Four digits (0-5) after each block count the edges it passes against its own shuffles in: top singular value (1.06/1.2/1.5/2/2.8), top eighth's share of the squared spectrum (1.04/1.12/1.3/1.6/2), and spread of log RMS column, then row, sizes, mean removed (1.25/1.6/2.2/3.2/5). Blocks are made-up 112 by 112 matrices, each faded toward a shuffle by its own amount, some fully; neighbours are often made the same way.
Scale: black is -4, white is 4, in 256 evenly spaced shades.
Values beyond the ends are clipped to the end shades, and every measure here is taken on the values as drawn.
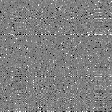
5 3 2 2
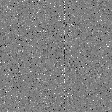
3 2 1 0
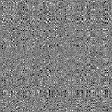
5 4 3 3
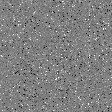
2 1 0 0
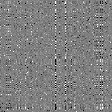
5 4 3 2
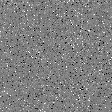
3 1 0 0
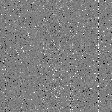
4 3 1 0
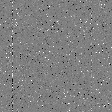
3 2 1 0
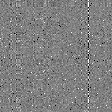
5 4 2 1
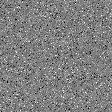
1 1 0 0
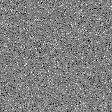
2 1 0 0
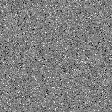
3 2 0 0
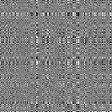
5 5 4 4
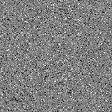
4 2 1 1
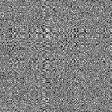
5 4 3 3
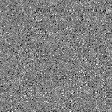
4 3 1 1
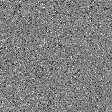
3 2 0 0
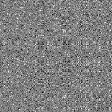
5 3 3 2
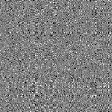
5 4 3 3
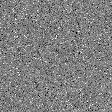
2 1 0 0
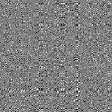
5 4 3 3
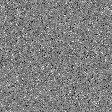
2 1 0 0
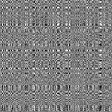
5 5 4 4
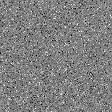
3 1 0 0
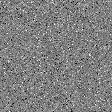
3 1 0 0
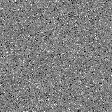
2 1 0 0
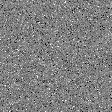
2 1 0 0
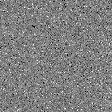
3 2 1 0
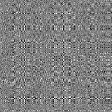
5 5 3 4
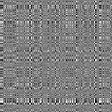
5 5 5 4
